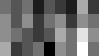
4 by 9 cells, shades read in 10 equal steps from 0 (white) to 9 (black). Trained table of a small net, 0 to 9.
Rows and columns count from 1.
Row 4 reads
3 7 6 5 9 4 5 0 5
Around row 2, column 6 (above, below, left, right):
7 3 5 7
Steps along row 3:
up up up down down up down up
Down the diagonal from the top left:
5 6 6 5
